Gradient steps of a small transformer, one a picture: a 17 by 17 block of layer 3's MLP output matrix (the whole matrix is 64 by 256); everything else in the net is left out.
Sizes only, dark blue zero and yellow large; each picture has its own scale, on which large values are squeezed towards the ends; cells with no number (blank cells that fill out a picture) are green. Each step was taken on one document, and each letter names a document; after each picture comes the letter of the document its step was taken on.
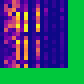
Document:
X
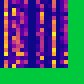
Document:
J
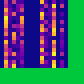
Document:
J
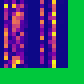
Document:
J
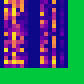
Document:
J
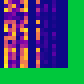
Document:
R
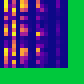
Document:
R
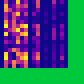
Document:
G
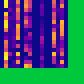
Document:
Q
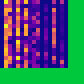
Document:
G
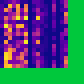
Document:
G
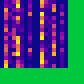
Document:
Q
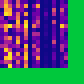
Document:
G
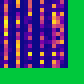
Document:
Q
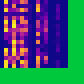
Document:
R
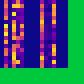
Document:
J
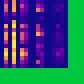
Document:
R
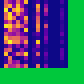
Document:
X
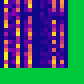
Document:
Q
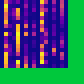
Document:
Q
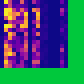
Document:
X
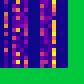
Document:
J
